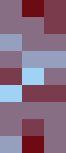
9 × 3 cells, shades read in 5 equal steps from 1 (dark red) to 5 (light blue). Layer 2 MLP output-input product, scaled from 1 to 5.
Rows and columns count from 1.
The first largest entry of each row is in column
1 1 1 2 2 1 1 1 1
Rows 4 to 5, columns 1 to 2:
3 4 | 2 5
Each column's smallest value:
2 1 2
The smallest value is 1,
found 2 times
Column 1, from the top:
3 3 4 3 2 5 3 3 4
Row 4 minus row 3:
-1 1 1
